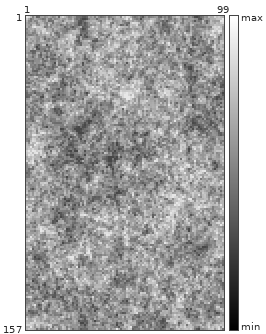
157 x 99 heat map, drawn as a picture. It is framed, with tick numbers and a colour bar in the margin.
On average the colour sits 60% of the way up the scale. Neither half mirrors the other. There is no overall slope. No seam splits the table. The texture is blotchy. No single row or column stands out from its neighbours. The values follow a bell shape.
